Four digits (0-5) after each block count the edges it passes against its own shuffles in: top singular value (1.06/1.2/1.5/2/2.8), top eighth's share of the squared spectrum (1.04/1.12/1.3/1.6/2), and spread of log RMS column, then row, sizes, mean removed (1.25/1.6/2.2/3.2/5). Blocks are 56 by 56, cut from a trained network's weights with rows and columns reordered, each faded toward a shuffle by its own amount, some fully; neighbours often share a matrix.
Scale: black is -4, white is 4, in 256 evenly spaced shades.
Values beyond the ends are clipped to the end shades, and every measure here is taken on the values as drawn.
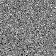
0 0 0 0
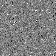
0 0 0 0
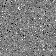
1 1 0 0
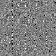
3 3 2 1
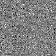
2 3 1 1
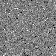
1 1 0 0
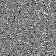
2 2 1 0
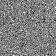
0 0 0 0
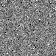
0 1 0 0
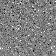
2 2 1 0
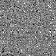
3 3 2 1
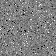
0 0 0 0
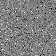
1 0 0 0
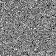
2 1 0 0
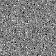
2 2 1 0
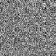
4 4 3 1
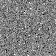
0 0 0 0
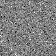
2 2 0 0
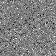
1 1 0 0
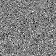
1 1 0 0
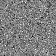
0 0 0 0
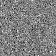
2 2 0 0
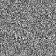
3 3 0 1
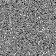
1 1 0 0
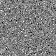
1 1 0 0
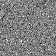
1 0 0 0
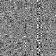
3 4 2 1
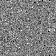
2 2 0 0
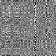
4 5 2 2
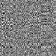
4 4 2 2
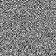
3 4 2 2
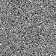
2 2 0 0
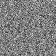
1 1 0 0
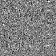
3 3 1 1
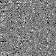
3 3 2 1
